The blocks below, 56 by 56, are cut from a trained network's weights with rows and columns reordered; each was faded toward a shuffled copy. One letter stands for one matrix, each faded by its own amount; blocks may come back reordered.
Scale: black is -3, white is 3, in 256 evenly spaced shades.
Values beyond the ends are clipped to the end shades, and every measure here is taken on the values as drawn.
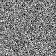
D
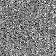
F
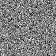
D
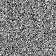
F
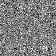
F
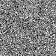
F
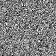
D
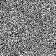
D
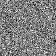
D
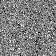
F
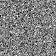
F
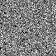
D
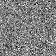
F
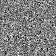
F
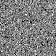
F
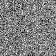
F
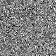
F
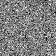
F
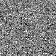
F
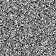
D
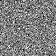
D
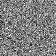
F
